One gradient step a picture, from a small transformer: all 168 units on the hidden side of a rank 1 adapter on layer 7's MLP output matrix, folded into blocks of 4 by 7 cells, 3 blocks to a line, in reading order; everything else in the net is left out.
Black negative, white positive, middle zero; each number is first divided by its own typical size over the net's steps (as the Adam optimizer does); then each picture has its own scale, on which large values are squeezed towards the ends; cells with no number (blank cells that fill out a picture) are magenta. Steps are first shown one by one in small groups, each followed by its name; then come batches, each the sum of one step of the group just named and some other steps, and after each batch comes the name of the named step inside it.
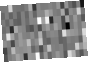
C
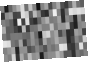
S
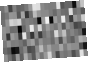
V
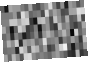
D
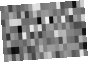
V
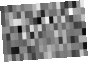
V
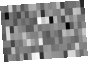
C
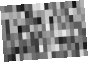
V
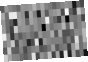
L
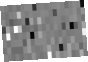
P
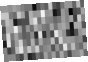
P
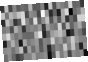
L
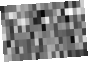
L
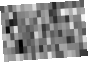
L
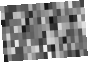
P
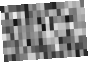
L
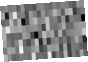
L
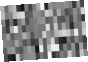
P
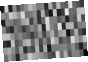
L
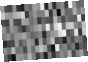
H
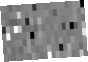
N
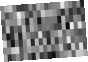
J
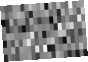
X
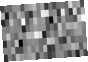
X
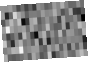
J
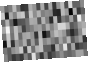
H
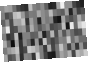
J
